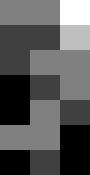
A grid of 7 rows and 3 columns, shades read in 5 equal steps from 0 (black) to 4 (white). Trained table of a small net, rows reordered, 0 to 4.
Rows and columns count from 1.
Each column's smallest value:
0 1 0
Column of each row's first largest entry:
3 3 2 3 2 1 2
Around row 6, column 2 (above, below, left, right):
2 1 2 0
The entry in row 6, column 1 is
2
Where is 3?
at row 2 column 3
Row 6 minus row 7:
2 1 0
